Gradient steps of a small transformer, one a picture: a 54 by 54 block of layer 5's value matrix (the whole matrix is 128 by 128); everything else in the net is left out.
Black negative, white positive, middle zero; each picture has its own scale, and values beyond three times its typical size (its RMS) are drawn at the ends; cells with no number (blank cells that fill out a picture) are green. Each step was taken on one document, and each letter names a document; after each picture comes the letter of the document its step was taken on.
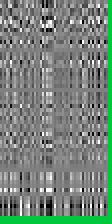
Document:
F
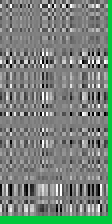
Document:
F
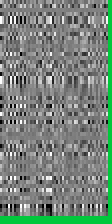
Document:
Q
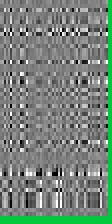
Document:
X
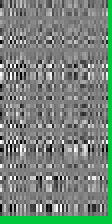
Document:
Q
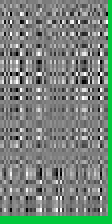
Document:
X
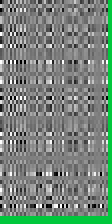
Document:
Q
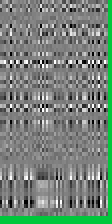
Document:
F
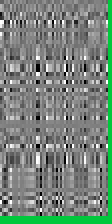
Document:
X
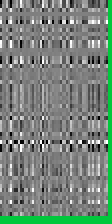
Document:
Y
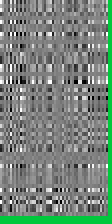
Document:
Q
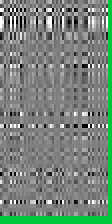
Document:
Q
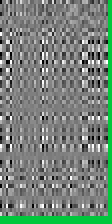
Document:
Y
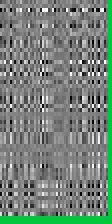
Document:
F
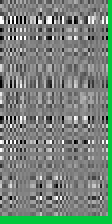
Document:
Q
